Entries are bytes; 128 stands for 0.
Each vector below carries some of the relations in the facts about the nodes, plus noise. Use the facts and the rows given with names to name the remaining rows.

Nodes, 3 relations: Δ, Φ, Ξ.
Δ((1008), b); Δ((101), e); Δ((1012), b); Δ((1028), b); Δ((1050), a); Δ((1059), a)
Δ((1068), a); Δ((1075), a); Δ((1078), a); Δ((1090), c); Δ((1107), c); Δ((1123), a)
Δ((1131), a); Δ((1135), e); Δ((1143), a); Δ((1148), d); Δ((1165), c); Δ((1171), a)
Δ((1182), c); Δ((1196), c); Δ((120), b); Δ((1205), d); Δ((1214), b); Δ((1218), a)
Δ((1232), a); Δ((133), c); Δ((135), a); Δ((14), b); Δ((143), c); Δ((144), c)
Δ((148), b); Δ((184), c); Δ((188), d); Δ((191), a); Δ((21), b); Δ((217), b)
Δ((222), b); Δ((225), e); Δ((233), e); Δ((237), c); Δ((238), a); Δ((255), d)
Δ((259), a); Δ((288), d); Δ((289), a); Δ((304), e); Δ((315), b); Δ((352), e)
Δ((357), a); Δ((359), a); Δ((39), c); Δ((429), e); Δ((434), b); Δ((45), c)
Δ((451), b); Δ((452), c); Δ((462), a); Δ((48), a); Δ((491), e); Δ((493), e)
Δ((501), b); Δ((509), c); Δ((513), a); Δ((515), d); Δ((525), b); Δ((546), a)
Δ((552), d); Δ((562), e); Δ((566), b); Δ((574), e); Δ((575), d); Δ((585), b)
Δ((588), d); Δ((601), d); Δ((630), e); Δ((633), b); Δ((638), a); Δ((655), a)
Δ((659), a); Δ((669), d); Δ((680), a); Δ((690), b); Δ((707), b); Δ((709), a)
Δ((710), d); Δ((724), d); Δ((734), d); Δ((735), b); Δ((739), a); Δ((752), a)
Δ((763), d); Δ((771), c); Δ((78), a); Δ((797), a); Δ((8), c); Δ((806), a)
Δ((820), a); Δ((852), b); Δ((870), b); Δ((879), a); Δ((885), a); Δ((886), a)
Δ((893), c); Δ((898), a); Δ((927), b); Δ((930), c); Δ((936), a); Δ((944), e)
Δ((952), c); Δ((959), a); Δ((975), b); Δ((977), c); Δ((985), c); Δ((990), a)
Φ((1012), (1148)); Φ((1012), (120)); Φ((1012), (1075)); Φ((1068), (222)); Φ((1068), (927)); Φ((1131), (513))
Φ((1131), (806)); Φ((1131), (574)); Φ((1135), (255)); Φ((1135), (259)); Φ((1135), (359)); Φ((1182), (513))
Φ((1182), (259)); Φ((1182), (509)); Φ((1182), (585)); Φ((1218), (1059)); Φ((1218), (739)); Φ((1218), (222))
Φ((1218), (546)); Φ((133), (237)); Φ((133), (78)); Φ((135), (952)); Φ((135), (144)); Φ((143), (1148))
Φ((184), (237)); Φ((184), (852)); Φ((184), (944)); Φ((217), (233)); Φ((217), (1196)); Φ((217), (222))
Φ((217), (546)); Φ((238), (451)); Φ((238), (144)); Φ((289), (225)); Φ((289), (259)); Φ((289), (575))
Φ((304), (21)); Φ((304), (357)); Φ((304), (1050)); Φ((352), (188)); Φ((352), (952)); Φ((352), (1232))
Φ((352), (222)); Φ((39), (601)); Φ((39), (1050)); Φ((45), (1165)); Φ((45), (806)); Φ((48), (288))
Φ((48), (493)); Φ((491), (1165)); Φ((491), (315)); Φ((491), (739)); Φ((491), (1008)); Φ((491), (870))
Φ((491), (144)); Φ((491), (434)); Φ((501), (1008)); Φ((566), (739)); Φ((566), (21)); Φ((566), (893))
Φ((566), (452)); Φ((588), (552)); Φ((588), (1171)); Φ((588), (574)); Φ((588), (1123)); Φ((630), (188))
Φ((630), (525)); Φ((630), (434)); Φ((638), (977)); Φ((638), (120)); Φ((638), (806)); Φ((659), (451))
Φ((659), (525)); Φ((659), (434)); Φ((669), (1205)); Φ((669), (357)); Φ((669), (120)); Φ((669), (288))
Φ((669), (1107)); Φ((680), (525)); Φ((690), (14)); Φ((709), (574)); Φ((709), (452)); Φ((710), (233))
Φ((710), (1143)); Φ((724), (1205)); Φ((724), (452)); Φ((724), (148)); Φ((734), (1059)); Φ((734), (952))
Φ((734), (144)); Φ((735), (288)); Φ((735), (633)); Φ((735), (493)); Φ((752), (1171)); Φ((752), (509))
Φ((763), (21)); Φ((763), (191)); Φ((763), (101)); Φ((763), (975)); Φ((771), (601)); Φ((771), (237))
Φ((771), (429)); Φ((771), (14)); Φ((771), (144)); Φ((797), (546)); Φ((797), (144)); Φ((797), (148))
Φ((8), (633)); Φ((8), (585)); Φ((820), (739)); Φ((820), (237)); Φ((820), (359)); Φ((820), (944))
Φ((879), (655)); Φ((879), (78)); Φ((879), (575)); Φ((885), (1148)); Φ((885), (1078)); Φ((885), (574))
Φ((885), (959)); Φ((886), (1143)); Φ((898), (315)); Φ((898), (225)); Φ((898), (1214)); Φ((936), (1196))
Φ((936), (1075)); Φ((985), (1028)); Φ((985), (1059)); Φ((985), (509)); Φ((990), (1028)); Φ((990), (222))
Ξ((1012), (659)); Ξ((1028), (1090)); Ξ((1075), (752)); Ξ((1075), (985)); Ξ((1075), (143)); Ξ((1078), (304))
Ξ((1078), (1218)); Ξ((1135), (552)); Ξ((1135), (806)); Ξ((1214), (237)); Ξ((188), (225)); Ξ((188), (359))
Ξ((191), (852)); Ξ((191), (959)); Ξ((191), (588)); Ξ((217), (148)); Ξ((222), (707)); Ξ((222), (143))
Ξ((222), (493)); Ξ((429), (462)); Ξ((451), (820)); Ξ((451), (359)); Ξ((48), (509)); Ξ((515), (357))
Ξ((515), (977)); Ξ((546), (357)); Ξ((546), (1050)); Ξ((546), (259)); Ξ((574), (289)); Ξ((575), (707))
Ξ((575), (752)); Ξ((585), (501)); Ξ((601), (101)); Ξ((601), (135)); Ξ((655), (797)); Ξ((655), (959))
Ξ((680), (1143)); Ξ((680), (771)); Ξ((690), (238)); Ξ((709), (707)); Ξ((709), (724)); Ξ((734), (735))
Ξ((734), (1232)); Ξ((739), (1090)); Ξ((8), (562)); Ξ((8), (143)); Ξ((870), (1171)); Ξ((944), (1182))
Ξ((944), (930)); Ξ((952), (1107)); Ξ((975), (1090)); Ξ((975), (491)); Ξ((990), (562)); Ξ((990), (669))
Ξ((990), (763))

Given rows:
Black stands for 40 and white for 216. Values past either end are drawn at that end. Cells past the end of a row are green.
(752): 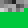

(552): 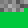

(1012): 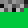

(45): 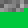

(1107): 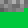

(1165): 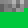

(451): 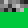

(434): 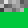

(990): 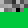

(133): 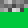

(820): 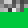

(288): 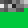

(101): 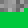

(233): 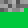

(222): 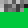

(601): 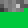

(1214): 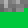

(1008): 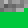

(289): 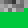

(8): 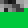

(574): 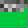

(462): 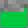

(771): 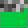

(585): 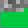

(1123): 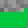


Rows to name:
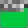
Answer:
(546)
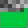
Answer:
(797)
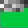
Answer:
(630)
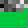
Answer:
(135)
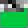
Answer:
(735)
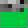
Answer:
(739)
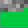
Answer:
(944)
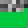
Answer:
(1148)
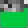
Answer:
(710)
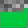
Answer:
(491)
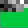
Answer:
(144)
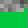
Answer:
(359)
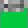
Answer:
(852)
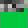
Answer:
(669)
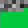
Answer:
(575)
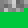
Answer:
(959)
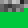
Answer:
(975)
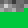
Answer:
(1135)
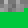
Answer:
(501)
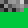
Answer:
(952)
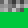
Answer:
(566)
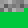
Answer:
(78)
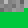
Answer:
(21)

